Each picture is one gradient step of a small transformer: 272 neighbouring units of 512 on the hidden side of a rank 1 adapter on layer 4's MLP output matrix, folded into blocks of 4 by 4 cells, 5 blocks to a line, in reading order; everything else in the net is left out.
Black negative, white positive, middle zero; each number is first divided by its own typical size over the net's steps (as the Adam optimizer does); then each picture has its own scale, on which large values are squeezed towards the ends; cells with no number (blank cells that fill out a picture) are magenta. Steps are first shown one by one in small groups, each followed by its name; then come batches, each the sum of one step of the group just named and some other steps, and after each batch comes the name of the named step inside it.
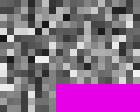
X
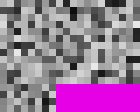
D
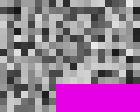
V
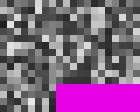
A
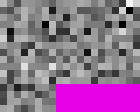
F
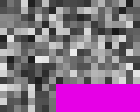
X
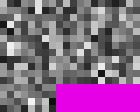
A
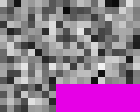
A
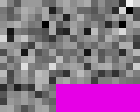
F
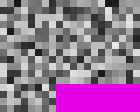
X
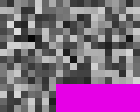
A
